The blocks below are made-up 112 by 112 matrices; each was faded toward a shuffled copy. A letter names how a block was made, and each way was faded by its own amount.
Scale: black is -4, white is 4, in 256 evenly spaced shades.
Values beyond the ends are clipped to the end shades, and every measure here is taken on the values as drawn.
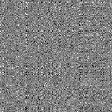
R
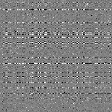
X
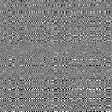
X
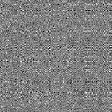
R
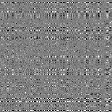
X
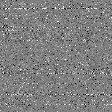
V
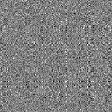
R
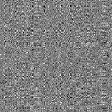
R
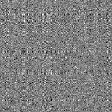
R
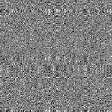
R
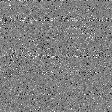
V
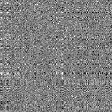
R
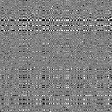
X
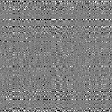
X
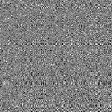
R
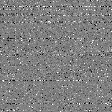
V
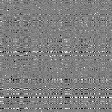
X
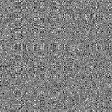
R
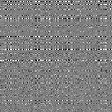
X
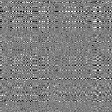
X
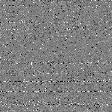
V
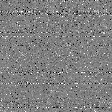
V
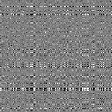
X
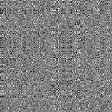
R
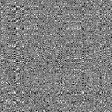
R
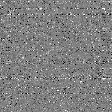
V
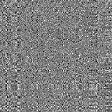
R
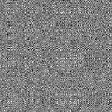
R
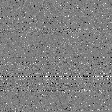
V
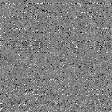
V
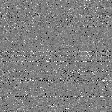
V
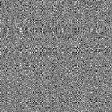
R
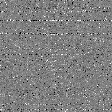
V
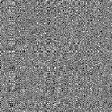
R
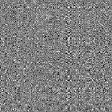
R
